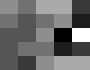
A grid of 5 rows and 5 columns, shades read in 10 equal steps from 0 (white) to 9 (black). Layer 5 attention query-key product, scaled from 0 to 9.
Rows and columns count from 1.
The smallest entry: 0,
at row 3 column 5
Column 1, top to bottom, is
4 5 6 6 6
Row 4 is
6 5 5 8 7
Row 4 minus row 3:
0 -1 1 -1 7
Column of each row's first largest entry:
5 5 4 4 2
